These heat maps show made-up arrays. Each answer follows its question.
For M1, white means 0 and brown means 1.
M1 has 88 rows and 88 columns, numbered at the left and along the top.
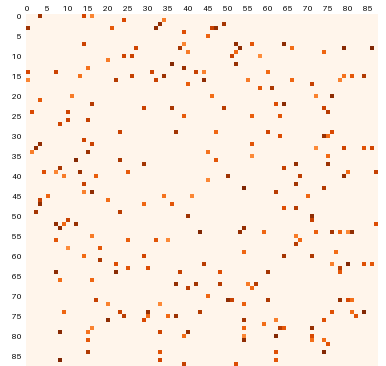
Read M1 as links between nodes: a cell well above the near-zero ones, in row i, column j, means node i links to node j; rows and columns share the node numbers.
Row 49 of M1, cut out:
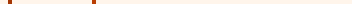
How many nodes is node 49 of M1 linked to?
2
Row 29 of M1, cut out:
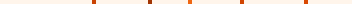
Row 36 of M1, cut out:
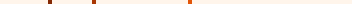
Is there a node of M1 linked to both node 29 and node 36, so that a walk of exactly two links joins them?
yes
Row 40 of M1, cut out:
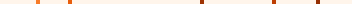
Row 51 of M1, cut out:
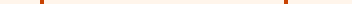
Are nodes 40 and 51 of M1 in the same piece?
yes
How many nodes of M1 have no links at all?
8
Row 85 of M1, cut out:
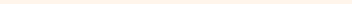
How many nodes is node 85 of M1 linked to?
0
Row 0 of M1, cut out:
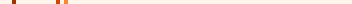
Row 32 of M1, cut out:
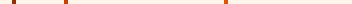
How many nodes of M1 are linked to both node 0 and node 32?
2
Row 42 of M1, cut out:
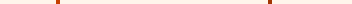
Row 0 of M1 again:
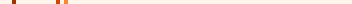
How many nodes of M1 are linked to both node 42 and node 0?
1
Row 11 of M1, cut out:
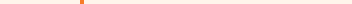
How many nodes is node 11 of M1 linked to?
1
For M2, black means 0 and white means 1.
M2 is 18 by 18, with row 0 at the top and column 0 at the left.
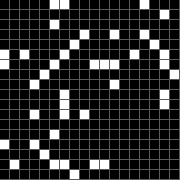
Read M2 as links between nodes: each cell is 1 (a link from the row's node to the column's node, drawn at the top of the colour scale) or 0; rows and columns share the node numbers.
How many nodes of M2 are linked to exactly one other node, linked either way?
5
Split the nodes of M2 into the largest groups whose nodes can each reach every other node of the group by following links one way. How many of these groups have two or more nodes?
2
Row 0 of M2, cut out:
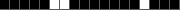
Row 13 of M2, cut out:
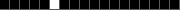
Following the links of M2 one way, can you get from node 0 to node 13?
yes
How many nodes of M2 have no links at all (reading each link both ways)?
1
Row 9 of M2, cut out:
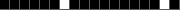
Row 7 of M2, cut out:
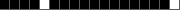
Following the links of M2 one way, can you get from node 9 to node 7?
no
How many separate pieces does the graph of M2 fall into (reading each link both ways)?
3
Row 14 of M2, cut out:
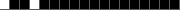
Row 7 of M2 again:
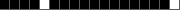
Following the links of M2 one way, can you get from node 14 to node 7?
no
